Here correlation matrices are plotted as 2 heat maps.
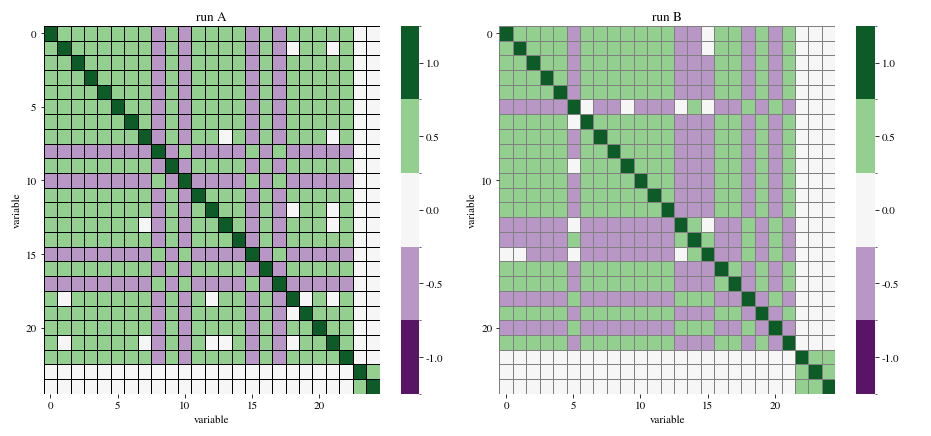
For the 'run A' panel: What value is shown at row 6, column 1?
0.5
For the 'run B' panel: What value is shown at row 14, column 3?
-0.5
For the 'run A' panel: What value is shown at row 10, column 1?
-0.5
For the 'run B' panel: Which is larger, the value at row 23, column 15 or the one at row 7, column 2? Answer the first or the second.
the second
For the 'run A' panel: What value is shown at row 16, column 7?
0.5
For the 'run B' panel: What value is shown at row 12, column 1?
0.5
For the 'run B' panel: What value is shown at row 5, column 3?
-0.5
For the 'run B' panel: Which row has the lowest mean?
13
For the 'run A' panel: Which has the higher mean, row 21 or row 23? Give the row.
21
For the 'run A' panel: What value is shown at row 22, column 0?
0.5
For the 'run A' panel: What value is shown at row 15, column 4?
-0.5
